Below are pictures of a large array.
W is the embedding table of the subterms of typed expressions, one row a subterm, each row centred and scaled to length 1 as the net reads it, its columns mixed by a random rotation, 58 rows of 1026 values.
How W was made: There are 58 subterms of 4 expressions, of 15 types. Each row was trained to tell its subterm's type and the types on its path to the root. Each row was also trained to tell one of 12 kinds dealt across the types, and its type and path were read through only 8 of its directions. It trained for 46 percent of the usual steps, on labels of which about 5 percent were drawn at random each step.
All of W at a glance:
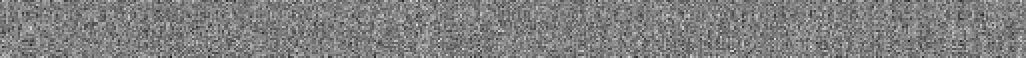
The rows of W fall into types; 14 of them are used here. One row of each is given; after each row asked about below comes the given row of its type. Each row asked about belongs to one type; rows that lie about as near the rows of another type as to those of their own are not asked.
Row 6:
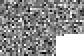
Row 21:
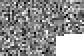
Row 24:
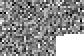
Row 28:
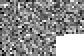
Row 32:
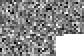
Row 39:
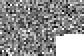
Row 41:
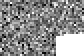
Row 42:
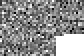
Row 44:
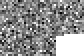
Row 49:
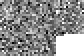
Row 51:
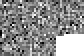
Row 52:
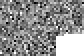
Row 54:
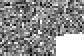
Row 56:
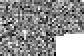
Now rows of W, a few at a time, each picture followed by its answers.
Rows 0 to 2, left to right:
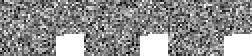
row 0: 41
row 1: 41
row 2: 51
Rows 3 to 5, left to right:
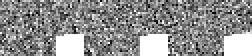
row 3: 44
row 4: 39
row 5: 56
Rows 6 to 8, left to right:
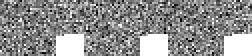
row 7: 32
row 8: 6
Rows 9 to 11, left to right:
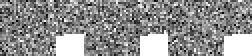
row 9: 28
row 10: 44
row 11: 51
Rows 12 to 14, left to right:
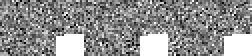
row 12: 21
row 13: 41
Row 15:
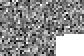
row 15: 21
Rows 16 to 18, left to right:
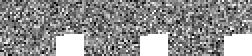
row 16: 21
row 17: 52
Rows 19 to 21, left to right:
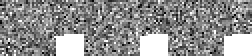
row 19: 21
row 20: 28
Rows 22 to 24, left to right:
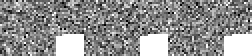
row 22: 39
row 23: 56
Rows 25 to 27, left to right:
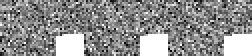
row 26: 51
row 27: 28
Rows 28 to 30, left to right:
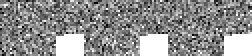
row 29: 42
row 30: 49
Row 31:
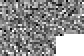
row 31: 39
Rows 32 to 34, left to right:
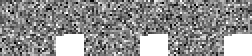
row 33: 32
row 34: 6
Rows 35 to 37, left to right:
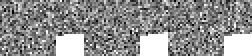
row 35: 32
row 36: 49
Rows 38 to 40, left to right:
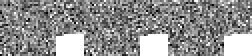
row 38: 56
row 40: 54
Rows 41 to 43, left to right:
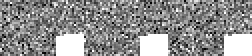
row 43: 49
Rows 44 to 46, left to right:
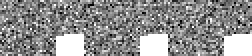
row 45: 6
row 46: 32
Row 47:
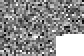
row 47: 39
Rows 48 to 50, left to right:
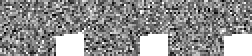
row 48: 56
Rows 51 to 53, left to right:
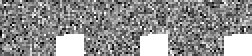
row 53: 44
